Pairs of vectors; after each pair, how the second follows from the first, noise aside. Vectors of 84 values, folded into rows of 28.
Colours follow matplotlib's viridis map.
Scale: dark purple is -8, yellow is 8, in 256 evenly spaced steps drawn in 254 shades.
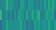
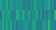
reversed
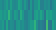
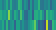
scaled up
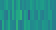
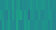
shrunk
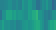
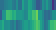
scaled up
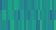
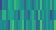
scaled up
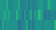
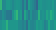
reversed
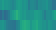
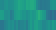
reversed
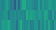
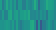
reversed
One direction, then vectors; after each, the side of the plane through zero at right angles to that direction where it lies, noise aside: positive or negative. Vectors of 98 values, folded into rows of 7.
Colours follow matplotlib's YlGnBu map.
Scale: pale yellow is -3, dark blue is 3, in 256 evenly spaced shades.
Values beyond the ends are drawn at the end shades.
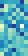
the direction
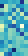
positive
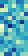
positive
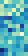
negative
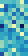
negative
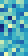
negative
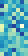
positive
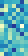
positive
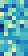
negative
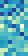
positive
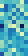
negative
